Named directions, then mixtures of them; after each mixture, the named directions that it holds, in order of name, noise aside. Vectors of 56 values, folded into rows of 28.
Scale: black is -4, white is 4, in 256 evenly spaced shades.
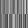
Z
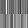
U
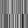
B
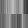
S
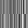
B, Z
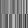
Z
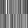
S, U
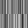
B, U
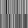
U, Z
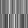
B, Z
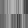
S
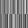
Z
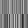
B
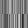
B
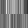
S, U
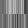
B, S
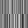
B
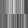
B, S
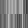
S, Z
